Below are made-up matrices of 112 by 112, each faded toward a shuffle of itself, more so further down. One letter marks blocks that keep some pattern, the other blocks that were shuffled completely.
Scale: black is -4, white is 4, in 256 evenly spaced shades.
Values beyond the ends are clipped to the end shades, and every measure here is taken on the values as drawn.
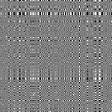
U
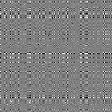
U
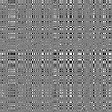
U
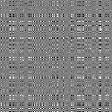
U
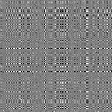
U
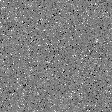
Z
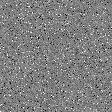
Z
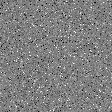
Z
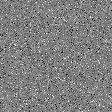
Z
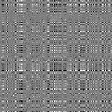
U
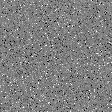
Z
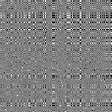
U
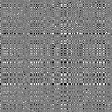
U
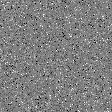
Z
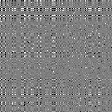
U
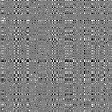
U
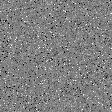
Z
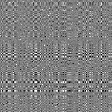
U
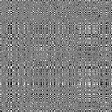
U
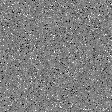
Z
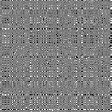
U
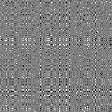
U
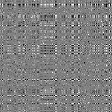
U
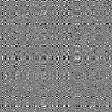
U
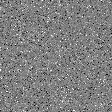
Z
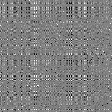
U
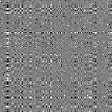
U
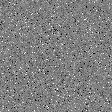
Z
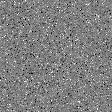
Z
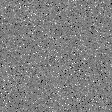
Z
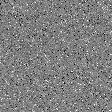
Z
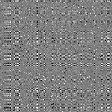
U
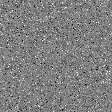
Z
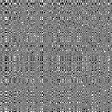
U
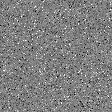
Z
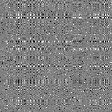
U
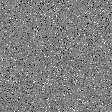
Z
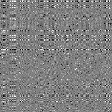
U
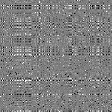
U
